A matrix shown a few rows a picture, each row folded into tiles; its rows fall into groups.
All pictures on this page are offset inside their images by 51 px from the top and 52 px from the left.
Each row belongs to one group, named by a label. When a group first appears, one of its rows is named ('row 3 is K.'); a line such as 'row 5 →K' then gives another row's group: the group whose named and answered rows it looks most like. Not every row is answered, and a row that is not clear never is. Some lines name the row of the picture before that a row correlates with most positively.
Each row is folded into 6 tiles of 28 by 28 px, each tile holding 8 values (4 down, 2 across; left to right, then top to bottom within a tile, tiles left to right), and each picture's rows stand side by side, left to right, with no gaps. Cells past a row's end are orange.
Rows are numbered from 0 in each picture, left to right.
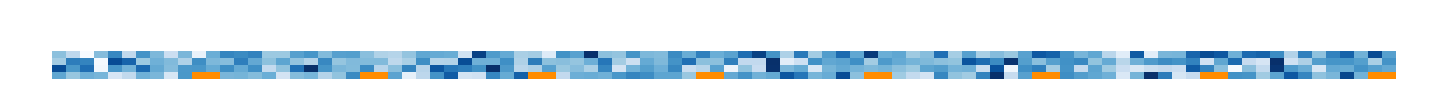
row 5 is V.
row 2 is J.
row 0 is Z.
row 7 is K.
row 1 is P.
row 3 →K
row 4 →K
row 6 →V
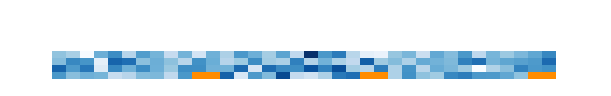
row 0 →Z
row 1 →J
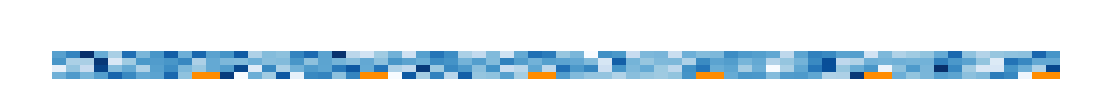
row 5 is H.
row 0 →K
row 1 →J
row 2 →V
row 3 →Z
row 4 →P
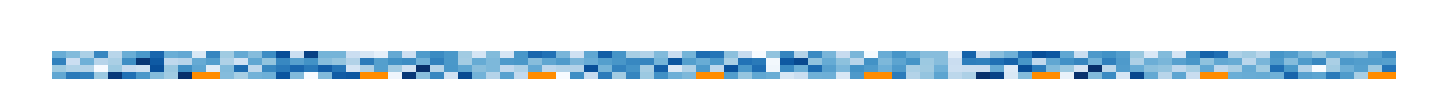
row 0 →P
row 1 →J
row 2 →V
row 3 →V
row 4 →Z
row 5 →V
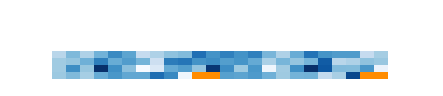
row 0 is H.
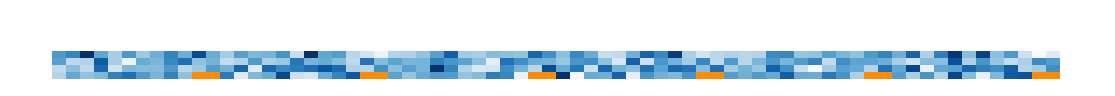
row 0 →K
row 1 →J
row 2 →H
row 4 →H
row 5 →J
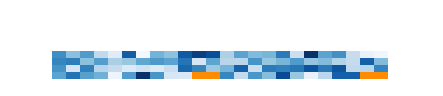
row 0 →V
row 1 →J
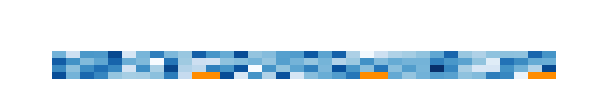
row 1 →J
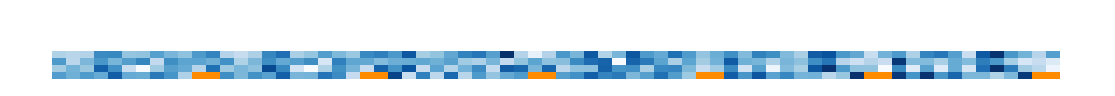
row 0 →H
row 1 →H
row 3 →K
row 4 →P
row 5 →P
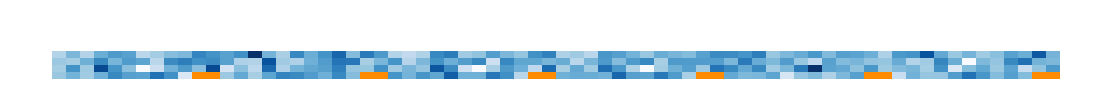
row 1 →K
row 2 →H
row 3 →H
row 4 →P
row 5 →K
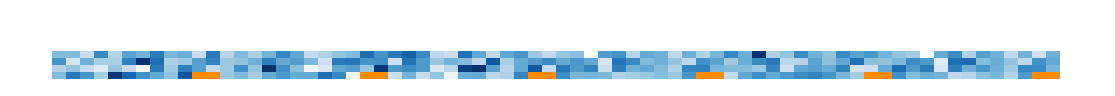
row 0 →P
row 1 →H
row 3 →Z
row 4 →K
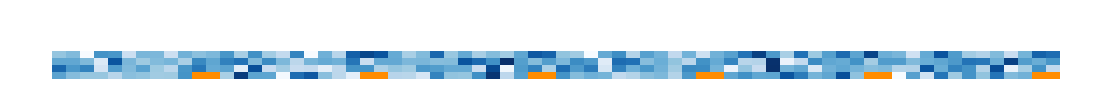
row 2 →V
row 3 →Z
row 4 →K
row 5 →V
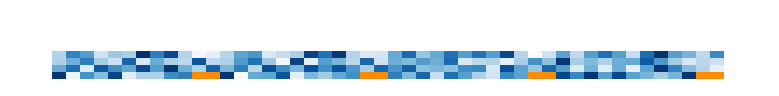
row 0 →J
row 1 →J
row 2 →J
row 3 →P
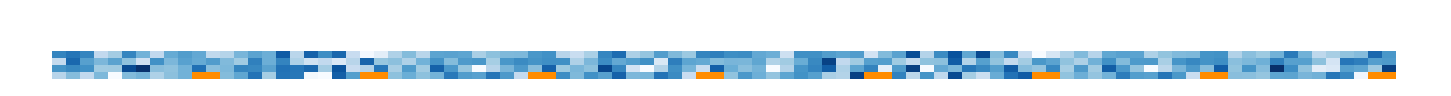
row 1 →J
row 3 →H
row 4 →P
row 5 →J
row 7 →H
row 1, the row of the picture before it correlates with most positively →2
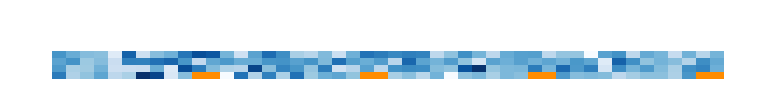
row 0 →V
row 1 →V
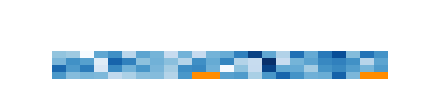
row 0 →Z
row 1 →K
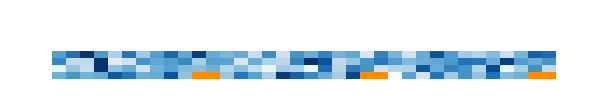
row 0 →K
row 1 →P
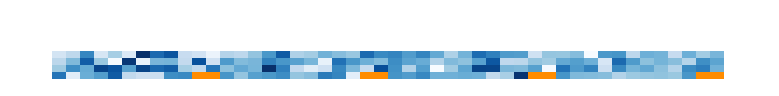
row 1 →H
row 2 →P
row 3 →Z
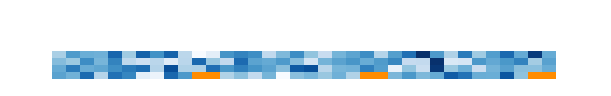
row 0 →J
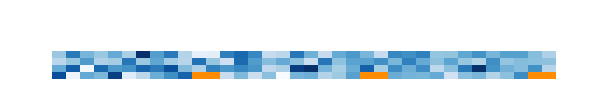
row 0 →J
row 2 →P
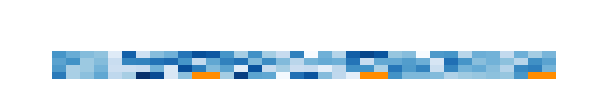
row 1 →V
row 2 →Z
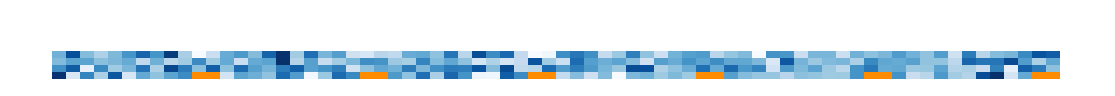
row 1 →J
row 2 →J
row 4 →Z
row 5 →V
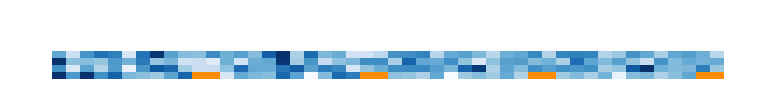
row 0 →P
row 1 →J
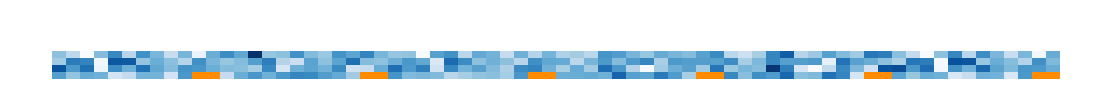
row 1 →K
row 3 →H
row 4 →H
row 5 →Z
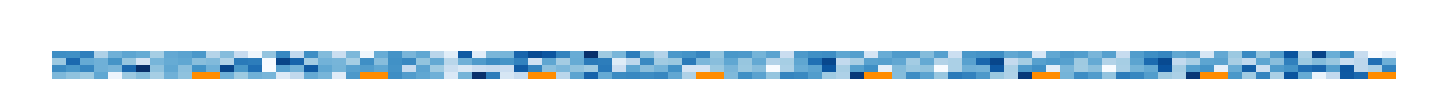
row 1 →Z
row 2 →V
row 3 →K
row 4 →P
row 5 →P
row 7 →J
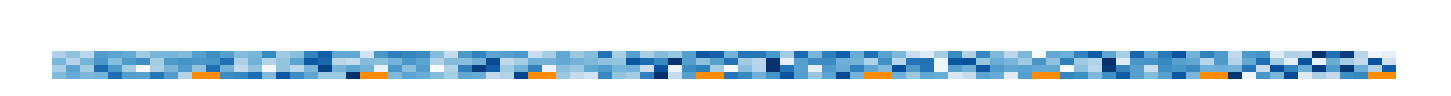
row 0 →H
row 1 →P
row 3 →V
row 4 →K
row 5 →Z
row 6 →K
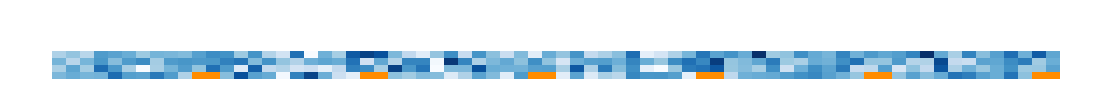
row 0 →H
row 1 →V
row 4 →K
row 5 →K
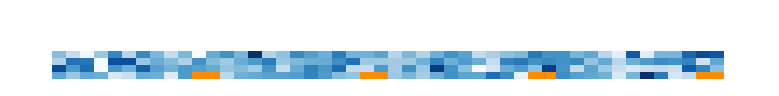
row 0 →Z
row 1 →K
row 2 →H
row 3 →V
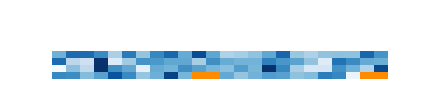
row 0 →K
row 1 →H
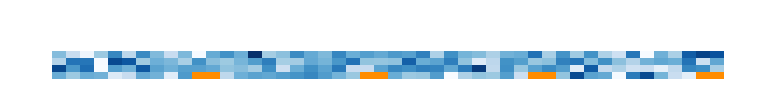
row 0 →Z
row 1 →K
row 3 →V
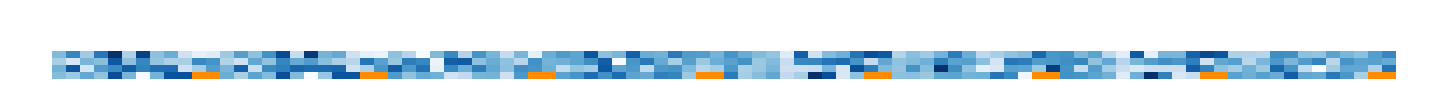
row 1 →J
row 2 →Z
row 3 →K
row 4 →V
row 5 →H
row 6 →V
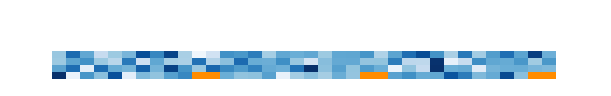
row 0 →J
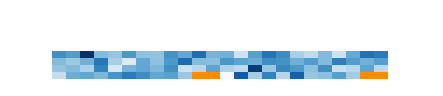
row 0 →K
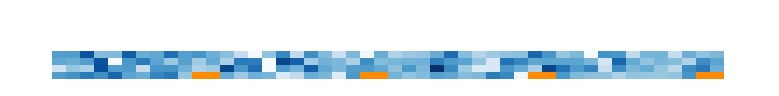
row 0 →K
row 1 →Z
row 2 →H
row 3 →Z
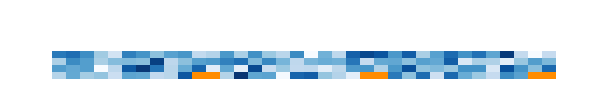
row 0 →P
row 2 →J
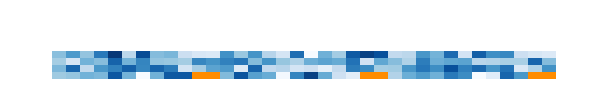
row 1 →V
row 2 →J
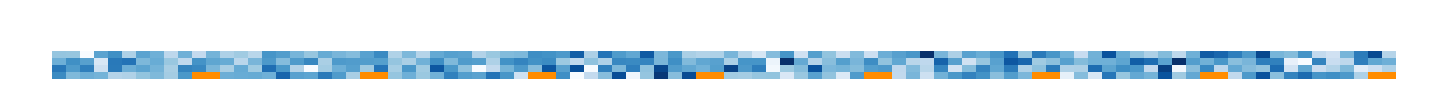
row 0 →Z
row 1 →H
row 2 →H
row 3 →J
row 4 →Z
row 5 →K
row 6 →V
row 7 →K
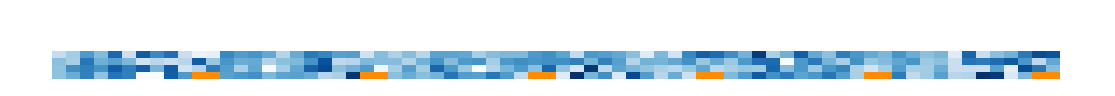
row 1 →P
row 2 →H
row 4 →K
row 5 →V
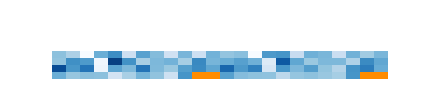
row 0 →Z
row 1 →Z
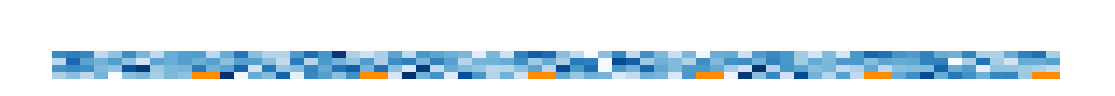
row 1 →J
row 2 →V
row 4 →V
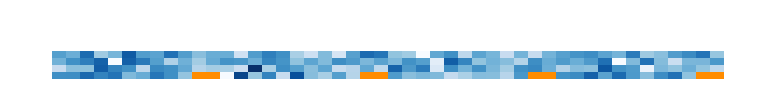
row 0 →K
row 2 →Z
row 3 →K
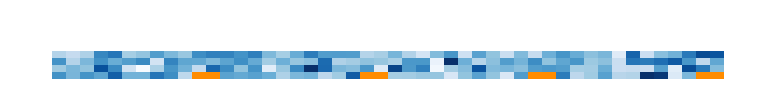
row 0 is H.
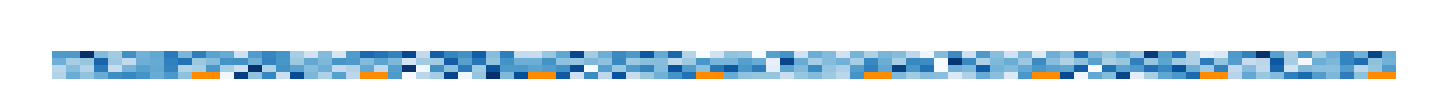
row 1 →V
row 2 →J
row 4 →Z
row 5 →Z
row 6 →J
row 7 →K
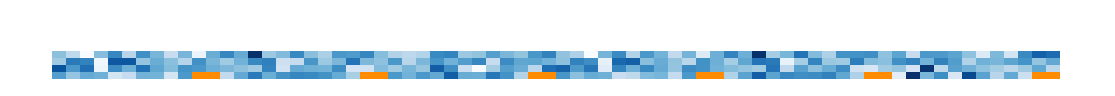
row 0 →Z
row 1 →K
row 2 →H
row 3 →Z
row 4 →K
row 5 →V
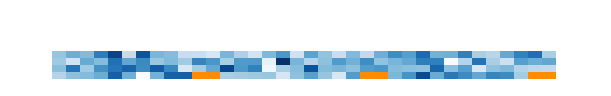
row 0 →J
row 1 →Z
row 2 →K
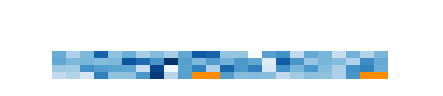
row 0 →V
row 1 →Z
